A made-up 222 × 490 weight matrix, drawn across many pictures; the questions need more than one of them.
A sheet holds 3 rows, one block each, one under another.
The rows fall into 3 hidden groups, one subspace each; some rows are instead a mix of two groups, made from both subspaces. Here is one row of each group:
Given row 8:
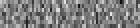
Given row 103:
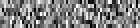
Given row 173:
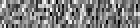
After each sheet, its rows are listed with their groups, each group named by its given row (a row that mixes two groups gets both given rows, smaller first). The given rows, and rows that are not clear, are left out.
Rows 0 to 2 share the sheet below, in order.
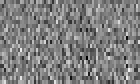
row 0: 173
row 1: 103
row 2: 103
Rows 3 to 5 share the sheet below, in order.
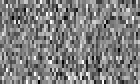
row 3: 103
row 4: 173
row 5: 8 and 173
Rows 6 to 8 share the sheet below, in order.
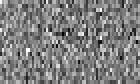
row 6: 8
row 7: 8
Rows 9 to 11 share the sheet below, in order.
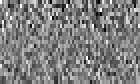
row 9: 8
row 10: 173
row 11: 103
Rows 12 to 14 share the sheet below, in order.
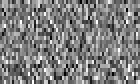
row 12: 103
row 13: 173
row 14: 103
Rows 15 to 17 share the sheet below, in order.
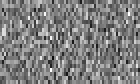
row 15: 103
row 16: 173
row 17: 103 and 173
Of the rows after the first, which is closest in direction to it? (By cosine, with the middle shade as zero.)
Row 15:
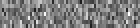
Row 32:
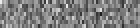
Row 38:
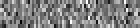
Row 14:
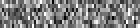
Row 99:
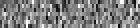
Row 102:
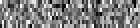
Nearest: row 14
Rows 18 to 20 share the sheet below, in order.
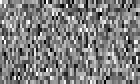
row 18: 8
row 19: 103
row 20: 103
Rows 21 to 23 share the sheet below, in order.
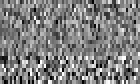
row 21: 103 and 173
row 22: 8
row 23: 8 and 103
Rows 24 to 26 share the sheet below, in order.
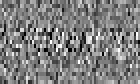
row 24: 8 and 103
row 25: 173
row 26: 8 and 103
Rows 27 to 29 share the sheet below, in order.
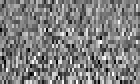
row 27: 173
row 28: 8
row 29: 173
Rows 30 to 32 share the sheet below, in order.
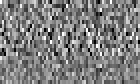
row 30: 8
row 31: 103 and 173
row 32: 8
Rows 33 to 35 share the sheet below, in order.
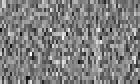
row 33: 173
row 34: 8
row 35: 8
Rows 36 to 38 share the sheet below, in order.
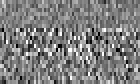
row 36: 173
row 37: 173
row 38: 103
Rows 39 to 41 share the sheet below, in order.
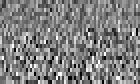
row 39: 173
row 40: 103
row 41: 173
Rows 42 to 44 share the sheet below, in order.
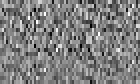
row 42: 103
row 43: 173
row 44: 103
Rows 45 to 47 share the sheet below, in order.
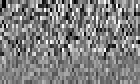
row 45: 173
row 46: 8 and 103
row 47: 173
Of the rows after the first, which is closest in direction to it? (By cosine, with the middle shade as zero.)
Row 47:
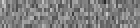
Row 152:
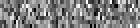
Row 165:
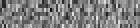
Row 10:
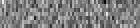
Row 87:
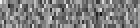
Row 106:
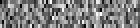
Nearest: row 10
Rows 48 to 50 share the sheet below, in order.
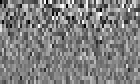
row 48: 8
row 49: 8
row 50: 103
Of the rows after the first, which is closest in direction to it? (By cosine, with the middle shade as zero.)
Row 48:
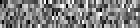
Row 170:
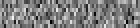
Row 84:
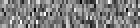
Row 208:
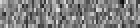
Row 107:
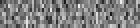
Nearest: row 107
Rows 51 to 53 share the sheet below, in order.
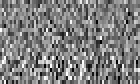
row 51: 103
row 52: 8
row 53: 173
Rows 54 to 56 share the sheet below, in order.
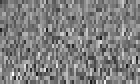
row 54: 8
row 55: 8
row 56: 103
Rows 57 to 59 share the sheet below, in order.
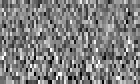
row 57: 103
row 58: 103
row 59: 173
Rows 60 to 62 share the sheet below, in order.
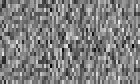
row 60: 173
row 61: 8 and 103
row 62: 173
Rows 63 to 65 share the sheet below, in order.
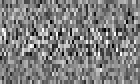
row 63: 103
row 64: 173
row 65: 8
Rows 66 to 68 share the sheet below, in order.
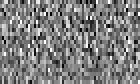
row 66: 103
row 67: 103
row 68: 8
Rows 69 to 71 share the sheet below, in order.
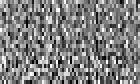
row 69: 8
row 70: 8
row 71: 173
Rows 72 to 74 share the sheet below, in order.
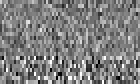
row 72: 8
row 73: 8 and 103
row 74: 173
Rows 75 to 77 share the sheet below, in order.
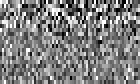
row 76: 8
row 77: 103
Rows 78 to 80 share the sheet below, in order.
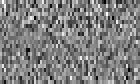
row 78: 173
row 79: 8
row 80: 103
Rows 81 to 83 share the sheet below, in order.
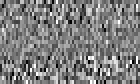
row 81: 173
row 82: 173
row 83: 103
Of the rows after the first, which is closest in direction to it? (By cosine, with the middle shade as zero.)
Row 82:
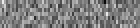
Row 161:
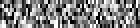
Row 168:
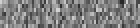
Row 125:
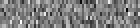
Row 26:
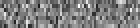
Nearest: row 168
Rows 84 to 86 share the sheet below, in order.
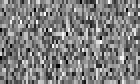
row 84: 103
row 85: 8
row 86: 8
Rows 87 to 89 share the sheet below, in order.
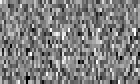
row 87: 8
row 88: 8
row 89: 8
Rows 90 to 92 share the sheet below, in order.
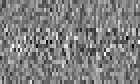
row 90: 173
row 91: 103
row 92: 8
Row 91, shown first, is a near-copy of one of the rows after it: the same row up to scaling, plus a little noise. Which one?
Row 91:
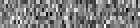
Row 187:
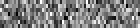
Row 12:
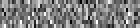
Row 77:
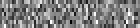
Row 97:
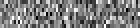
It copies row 97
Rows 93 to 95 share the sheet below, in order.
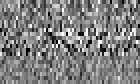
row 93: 8
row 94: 8
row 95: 173
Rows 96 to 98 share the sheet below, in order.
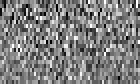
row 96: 103 and 173
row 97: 103
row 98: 173
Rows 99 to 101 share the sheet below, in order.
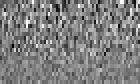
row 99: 8
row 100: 103
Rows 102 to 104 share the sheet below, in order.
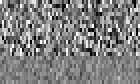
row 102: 8
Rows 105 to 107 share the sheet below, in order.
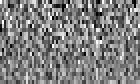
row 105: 8
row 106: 8
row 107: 8
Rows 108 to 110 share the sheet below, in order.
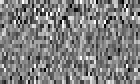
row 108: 8 and 103
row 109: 173
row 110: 103
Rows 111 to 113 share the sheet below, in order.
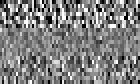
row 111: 8
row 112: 8
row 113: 8
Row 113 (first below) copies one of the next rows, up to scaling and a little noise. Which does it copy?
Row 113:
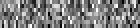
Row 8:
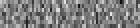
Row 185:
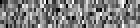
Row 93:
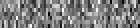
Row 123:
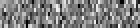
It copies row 93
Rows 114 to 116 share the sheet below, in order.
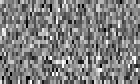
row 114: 8 and 173
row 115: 173
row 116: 8
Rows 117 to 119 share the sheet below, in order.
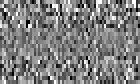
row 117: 8 and 103
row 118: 103
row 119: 103
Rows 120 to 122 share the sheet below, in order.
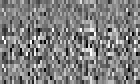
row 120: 103
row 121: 103
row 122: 103
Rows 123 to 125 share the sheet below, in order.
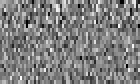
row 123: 8
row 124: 103
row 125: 103
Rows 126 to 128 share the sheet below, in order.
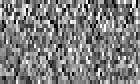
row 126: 103
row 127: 173
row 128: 8 and 103
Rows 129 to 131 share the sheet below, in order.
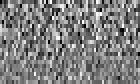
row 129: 8
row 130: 8
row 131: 173
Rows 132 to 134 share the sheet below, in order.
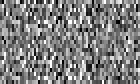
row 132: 173
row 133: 103
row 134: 173
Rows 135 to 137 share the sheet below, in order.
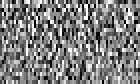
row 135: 103
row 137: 173
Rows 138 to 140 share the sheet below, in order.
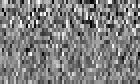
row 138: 103
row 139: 8 and 173
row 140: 8
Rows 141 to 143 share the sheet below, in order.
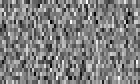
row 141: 103
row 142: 8
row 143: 173
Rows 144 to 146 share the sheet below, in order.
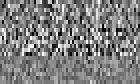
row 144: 8 and 173
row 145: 173
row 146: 103
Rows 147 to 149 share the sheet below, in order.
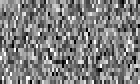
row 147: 8
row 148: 103
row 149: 8
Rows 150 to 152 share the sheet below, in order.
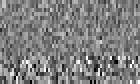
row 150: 173
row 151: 8
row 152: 8 and 103
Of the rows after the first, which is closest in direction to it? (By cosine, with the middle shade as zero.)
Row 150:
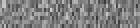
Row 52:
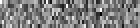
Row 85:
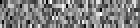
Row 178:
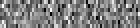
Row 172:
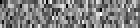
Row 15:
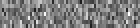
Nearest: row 178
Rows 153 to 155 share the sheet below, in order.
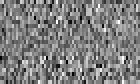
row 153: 173
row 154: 173
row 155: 8
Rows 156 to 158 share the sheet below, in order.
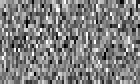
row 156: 8
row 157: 103
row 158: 173
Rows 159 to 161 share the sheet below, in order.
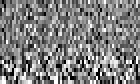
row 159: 103 and 173
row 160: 173
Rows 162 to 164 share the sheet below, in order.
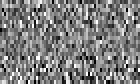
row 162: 103
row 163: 8
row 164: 103
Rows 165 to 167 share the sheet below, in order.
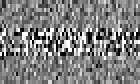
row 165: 173
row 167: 8 and 173
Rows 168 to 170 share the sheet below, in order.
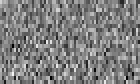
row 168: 8
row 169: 103
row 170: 103
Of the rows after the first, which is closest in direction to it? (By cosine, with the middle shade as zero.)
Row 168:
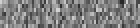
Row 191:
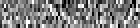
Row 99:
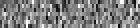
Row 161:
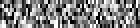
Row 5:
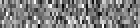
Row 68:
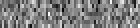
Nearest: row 5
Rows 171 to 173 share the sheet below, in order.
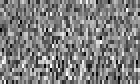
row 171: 103
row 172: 8
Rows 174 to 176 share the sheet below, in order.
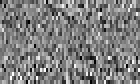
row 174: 8
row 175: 173
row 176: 103
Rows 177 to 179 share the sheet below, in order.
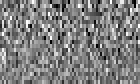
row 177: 8
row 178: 103 and 173
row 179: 173
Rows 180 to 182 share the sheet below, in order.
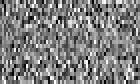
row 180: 173
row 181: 103
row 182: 103
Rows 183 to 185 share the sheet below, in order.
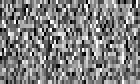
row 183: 103
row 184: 8
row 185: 8
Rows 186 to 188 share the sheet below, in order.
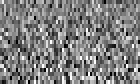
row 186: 173
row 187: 103
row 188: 103
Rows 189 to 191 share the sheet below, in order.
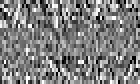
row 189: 8 and 103
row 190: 8
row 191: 8
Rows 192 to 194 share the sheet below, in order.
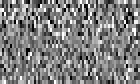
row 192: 103
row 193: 8
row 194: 103
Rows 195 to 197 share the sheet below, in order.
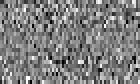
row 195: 8 and 103
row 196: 173
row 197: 8
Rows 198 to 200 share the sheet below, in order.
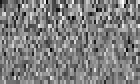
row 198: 8
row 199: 103
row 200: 103
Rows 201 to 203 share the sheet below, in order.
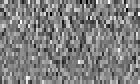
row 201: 103
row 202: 173
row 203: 8
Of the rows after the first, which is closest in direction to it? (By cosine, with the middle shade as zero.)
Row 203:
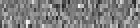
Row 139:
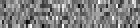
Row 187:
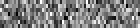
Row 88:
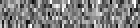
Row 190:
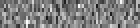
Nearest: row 190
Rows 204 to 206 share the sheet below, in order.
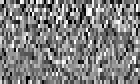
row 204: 173
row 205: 103
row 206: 8
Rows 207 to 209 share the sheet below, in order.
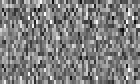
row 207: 103
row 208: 8
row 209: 103
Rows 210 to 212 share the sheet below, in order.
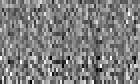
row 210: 103
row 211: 8
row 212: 8
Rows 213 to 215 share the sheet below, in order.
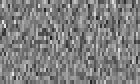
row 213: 103 and 173
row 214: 173
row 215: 103
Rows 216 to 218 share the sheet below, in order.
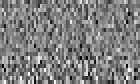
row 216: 103
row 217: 173
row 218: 103
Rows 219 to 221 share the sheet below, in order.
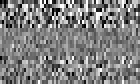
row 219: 8
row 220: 103
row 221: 8
